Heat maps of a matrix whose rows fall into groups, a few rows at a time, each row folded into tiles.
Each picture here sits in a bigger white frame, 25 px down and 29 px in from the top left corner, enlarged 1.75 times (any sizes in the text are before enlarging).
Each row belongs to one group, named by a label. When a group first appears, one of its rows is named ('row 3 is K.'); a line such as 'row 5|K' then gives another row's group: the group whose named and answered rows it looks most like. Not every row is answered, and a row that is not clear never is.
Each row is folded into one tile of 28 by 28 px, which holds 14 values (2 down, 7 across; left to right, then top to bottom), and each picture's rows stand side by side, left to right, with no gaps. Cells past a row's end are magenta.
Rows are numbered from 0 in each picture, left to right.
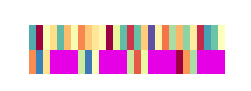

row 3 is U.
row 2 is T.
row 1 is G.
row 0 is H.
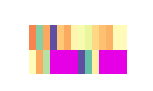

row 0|T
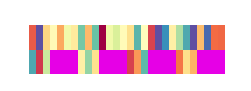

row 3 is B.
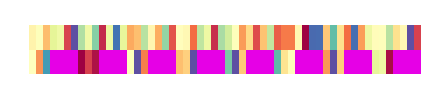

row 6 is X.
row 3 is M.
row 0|M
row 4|G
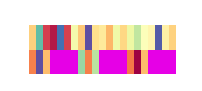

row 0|X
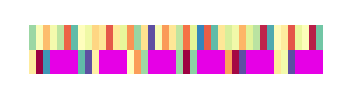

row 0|M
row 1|G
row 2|T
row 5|M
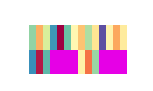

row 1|T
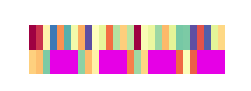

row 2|H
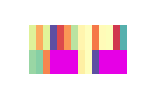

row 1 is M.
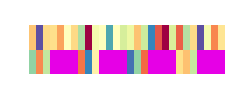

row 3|T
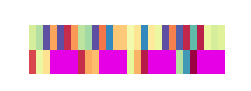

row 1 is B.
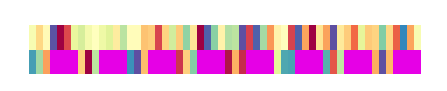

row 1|M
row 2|G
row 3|U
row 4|B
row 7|X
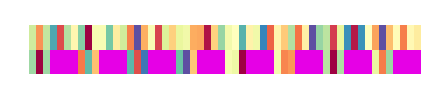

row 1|H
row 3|G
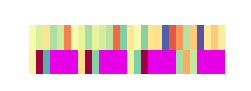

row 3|T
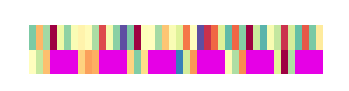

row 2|H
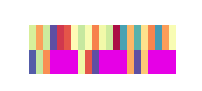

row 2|X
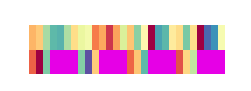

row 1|G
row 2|U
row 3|U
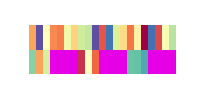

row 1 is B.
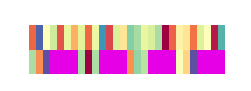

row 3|M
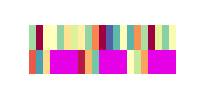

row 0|H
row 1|U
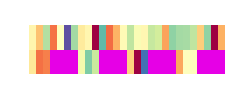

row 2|M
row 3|B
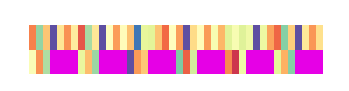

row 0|T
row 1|T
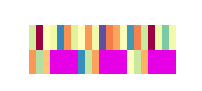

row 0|H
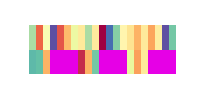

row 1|U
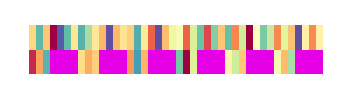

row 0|U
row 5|T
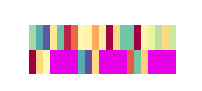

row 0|B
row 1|G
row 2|H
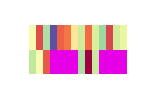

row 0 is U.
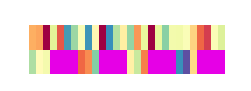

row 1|U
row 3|G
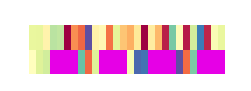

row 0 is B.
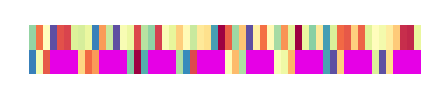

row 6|G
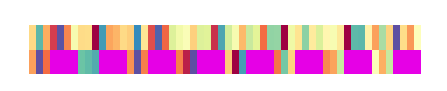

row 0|X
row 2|X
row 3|M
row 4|M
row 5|H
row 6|U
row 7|T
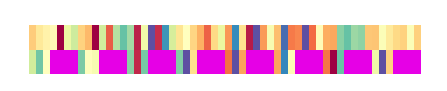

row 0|G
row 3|G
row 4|X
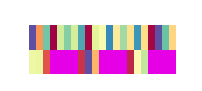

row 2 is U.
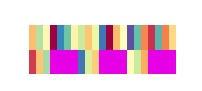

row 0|U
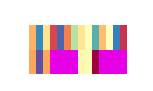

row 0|X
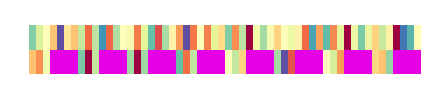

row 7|U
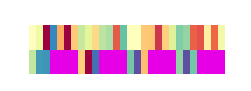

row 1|M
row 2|G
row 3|G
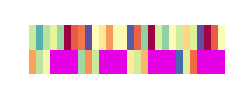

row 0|B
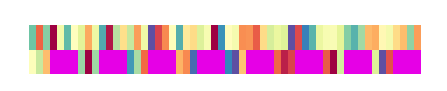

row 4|G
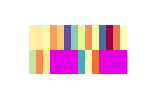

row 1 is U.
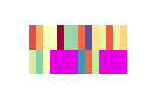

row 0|G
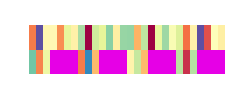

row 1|H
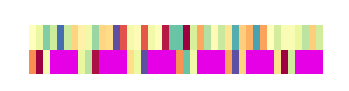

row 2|M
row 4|X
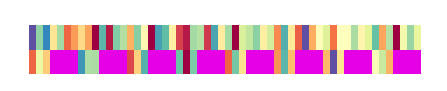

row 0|B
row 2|U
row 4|H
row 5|X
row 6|H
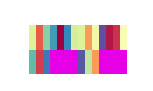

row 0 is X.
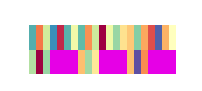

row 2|X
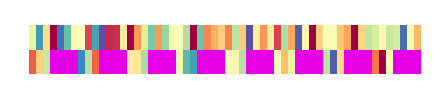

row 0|U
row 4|T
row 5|T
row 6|G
